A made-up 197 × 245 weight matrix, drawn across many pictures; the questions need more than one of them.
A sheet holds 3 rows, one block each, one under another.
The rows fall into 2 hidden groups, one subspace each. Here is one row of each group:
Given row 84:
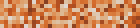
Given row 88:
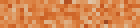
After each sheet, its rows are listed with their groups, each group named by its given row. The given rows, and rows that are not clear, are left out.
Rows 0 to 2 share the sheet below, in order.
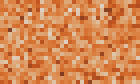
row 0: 84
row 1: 84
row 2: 88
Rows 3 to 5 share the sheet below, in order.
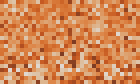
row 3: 88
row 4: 88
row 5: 88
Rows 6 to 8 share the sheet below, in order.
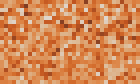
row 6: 88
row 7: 88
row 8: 84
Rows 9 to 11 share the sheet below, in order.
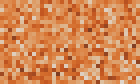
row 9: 84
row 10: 88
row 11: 88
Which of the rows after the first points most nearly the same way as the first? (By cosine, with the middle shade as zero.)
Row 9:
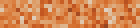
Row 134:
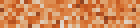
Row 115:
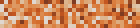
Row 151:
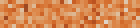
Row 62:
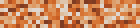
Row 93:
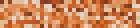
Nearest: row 93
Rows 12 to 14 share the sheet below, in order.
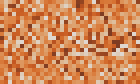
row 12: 88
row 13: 84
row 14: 84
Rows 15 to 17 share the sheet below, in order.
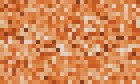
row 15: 88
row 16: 88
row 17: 88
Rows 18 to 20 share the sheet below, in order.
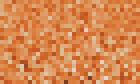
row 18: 84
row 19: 88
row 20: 88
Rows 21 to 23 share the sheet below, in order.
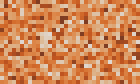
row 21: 84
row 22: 84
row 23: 84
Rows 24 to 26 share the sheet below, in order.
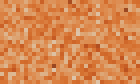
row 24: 88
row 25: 88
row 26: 88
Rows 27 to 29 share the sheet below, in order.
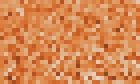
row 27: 88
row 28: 88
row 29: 88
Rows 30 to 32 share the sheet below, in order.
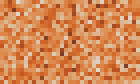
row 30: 88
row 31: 88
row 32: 88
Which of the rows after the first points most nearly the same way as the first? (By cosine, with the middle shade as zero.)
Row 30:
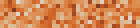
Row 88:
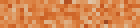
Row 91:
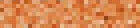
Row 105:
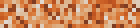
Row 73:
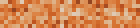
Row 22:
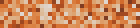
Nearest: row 105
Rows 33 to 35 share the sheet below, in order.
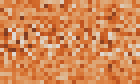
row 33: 84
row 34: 84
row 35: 84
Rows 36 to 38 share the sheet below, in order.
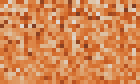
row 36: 88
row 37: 88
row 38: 88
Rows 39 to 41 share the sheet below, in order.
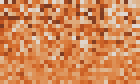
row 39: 84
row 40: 84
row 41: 84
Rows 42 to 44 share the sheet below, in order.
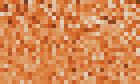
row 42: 88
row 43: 88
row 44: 88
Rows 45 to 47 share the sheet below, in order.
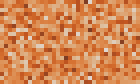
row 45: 88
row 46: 88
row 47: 88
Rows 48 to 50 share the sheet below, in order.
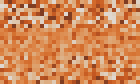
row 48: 84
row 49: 88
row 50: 88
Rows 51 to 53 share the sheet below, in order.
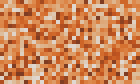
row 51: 88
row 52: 88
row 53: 84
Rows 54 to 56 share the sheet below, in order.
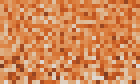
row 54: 84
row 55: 84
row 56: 88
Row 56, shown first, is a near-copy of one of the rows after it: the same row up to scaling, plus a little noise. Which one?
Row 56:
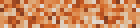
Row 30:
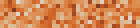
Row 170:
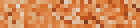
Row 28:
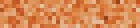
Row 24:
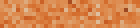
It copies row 28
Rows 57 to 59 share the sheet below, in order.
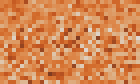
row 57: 88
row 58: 88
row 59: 84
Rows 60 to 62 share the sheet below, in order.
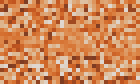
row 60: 88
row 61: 84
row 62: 88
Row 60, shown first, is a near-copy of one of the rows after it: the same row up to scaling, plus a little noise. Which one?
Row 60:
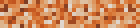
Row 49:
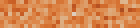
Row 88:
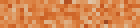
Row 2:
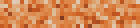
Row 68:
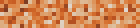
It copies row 68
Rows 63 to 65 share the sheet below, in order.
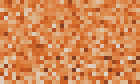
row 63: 88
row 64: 84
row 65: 84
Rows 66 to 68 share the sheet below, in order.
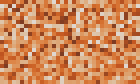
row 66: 84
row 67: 88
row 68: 88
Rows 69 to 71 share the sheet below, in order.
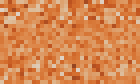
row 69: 88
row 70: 84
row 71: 88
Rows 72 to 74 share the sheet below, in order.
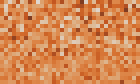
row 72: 88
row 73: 88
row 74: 88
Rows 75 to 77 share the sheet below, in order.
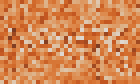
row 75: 88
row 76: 84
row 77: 88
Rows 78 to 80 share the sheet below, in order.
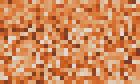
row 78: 84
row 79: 88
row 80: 84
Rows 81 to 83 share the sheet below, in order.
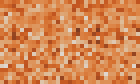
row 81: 88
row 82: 88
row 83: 88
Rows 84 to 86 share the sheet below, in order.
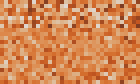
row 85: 88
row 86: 88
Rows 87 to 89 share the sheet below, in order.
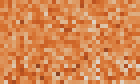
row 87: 84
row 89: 88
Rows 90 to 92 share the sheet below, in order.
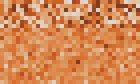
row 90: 88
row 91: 88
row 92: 88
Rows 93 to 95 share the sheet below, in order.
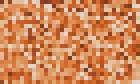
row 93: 84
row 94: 84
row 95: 84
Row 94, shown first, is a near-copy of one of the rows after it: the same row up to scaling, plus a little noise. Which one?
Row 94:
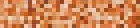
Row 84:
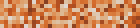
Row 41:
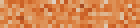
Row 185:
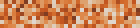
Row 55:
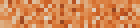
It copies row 84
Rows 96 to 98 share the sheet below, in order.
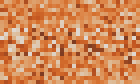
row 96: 88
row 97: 88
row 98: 84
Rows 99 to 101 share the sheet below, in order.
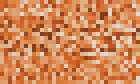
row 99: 84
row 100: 84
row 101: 88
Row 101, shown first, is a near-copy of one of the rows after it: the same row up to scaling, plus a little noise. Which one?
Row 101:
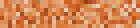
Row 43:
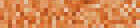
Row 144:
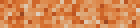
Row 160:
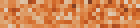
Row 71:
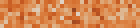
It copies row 43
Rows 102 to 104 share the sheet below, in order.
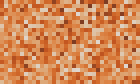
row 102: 84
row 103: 88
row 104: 88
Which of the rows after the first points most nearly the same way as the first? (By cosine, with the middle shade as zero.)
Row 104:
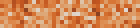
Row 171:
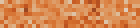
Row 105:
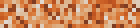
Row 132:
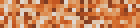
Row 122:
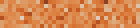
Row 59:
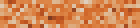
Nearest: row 171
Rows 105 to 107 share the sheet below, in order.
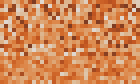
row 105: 88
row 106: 84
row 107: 84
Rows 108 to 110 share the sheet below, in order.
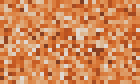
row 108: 88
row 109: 88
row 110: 84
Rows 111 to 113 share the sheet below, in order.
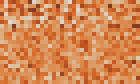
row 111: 84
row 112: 84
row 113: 88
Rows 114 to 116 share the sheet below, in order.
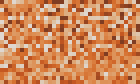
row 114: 84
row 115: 84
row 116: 88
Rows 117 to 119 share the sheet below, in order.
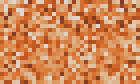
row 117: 88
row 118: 88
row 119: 88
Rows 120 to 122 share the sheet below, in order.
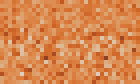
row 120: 88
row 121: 88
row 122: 84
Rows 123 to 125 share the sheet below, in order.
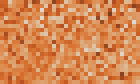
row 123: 84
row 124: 88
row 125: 88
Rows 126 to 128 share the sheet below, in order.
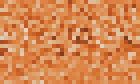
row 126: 88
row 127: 88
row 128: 84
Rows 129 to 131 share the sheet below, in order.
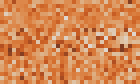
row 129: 84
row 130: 88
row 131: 84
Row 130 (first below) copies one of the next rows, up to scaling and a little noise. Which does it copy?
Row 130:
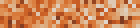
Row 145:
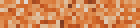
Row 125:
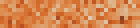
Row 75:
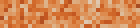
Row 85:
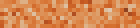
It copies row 125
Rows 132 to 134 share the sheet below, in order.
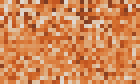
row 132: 88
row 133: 84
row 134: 88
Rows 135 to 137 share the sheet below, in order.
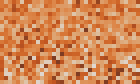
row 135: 88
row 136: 88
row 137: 84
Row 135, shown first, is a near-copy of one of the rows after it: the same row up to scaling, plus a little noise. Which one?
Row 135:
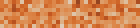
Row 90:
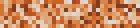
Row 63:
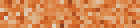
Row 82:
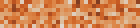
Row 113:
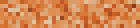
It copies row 82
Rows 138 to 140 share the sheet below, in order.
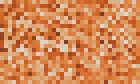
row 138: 84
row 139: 84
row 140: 84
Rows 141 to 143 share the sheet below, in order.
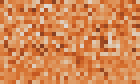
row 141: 84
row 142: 84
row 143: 88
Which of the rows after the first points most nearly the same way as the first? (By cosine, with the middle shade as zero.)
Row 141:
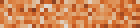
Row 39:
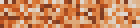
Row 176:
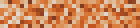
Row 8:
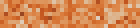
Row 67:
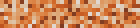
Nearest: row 176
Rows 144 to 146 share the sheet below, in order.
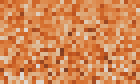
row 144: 88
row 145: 88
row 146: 84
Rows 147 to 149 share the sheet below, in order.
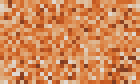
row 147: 84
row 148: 88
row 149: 84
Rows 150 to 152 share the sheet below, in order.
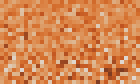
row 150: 88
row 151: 88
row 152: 84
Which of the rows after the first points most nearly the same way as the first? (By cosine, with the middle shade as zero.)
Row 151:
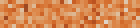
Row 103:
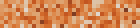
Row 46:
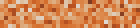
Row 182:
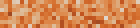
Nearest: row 46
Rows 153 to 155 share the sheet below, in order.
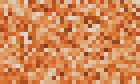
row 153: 88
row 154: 88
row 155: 88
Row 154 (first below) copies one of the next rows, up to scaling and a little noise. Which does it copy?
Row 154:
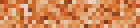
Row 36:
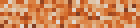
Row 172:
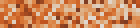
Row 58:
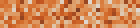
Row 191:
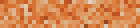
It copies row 191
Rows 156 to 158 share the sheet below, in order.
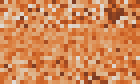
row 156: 84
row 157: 84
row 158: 88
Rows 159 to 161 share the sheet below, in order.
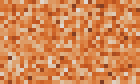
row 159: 88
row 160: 88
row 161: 84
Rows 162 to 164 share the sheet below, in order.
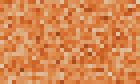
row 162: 84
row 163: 88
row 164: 84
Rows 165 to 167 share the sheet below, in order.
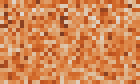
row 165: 84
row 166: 84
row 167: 88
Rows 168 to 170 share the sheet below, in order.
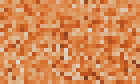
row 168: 88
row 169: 88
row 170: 88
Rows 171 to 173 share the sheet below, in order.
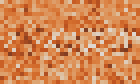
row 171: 88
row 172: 88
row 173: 84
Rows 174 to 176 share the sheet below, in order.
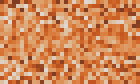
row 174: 88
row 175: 88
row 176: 84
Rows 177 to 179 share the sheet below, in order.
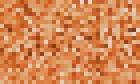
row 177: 88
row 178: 84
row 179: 88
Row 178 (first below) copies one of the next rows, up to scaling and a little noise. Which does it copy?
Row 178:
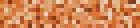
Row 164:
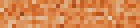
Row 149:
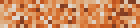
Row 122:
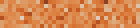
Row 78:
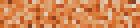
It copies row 78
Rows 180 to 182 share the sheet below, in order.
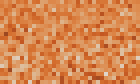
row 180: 88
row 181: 88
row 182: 88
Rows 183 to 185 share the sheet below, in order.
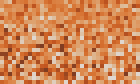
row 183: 84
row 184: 84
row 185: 84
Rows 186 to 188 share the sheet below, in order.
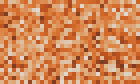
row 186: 84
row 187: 88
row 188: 88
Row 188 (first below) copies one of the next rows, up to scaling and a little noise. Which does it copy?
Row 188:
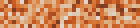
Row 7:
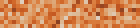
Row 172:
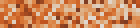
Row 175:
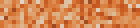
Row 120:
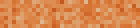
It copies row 7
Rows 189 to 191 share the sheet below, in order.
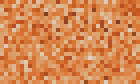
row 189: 84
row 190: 84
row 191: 88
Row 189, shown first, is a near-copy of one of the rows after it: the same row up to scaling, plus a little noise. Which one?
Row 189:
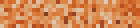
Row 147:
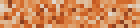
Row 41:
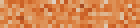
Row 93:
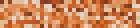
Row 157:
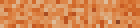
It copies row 157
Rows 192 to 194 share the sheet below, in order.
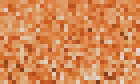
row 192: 88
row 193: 88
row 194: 88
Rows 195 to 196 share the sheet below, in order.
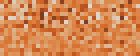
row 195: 84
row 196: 84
